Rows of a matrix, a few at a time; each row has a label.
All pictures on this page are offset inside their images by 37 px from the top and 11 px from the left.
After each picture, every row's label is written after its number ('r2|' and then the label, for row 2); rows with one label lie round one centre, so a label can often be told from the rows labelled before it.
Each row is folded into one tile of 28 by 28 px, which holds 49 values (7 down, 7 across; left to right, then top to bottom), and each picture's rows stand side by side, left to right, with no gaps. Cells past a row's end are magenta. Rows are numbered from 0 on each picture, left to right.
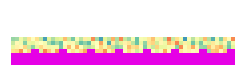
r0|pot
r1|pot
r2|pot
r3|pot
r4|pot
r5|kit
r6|pot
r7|pot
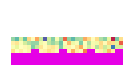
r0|pot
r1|pot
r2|pot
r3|kit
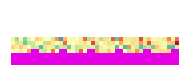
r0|pot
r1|kit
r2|kit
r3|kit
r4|kit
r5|kit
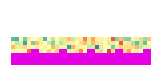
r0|pot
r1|pot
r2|kit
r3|kit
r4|pot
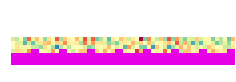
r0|pot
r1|kit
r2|kit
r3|pot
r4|kit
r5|kit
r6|pot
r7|pot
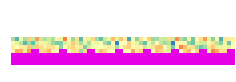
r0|pot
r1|pot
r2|pot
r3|pot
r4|pot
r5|pot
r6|pot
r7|pot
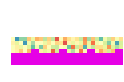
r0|pot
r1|kit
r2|kit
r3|pot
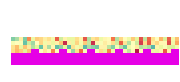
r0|pot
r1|kit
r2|kit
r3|kit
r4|kit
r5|kit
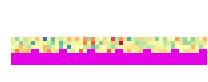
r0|pot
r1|pot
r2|kit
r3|kit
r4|pot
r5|pot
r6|pot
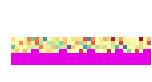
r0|kit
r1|pot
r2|kit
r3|kit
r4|kit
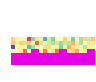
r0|kit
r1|pot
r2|pot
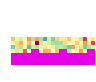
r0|kit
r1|pot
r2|kit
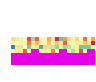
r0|kit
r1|kit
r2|kit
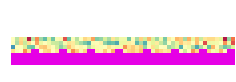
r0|kit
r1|pot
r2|pot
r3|pot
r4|pot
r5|pot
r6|kit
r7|kit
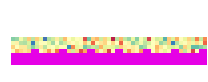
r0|pot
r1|pot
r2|kit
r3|kit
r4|pot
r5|pot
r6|kit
